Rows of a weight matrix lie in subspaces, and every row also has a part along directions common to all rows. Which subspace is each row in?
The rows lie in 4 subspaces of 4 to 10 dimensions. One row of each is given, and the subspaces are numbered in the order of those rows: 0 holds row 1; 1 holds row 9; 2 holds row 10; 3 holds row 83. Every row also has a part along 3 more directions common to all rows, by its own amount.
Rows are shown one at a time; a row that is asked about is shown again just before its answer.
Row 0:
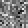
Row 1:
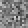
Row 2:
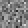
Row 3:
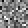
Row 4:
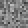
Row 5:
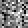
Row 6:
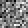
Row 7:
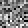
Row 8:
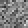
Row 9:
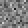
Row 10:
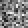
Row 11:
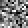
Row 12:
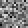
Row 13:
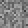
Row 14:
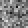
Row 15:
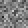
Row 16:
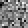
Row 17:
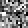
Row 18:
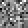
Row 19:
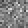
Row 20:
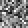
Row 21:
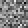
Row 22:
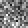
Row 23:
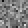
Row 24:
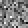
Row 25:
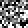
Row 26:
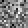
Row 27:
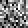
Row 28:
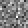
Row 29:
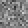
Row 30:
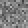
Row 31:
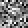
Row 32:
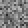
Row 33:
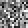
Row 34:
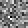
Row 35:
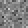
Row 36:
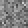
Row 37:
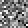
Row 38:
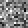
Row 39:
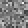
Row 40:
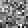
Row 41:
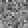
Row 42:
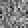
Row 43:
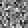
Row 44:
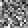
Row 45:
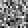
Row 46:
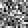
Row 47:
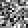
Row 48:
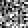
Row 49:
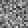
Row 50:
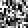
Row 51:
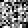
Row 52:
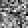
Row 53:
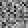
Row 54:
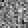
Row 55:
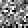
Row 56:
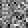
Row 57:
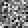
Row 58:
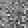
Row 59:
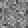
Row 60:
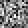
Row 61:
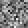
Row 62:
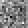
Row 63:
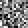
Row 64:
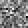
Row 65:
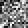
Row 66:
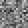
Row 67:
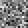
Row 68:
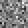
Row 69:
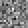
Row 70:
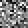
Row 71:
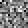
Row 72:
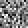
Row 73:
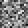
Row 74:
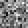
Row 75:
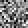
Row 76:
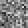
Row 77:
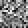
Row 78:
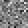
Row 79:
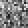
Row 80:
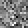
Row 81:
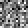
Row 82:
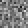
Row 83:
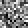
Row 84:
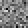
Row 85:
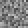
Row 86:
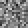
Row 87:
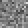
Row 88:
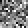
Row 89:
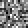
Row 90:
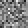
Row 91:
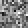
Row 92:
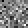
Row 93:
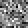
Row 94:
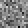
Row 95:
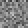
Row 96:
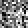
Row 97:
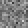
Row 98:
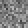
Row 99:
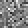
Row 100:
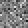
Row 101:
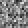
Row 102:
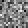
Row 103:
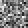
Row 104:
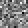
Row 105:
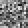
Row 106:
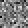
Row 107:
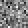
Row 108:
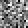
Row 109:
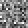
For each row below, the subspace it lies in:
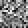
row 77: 2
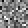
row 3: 0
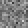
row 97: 2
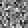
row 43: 1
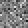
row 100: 3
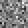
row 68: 1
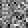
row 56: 1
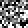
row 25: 1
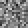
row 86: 3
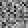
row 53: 3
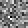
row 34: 3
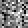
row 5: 2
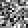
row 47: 3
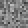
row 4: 3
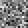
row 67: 2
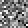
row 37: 0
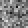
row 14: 2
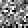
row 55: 2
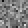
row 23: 0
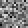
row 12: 0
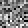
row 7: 3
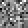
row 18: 3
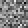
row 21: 1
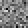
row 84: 2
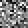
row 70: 3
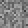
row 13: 1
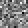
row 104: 3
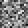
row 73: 0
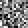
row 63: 3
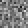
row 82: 3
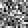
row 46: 2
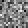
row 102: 1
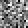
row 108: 0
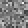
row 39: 1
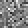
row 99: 3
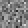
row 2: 0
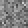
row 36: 3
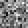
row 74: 1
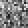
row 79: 3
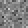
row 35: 0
